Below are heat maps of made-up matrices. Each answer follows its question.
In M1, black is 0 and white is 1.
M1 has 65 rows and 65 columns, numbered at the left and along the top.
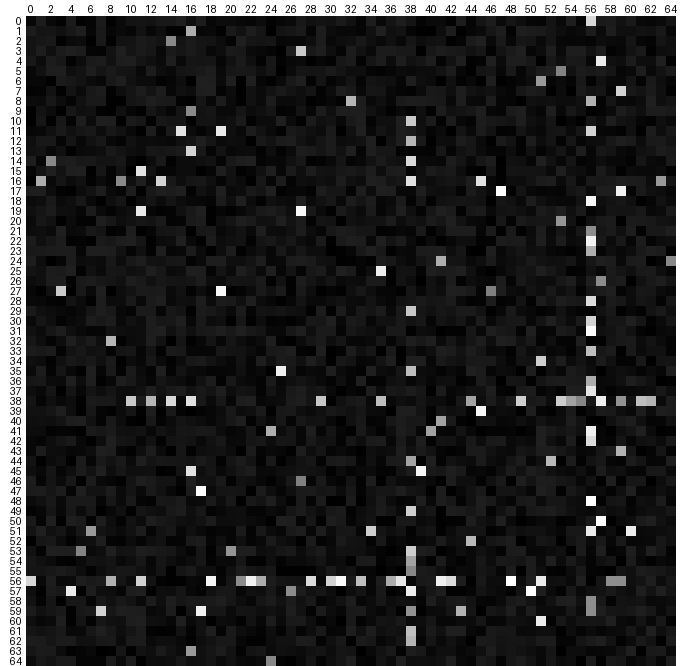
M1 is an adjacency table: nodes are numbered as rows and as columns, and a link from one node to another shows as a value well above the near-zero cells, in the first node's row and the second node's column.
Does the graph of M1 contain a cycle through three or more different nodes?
no
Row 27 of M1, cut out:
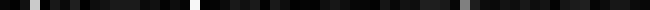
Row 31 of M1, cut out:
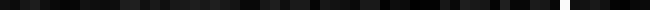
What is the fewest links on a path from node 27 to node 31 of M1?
4
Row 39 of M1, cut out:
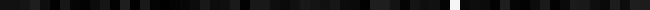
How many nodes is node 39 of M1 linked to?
1
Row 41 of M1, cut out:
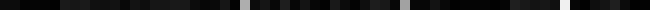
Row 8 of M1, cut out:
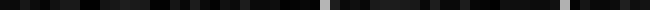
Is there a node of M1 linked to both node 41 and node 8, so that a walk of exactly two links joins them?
yes
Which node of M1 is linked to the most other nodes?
node 56
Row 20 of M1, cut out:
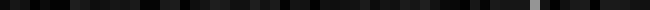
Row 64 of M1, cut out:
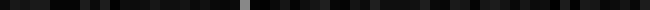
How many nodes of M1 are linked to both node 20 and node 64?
0
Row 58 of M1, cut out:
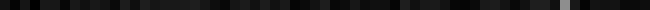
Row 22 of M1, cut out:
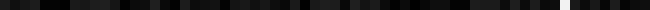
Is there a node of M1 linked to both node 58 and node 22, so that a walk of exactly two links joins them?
yes
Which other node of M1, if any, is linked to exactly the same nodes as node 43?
node 7
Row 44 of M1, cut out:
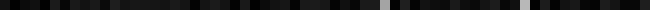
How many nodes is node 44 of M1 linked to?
2
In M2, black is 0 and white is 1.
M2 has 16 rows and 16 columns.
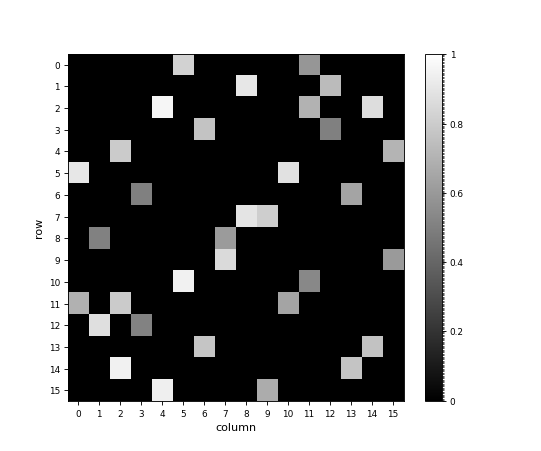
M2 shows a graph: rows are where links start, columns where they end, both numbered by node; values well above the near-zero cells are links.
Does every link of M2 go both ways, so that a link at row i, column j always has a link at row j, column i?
yes
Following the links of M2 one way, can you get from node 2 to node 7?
yes
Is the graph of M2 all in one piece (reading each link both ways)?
yes
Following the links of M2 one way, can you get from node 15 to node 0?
yes
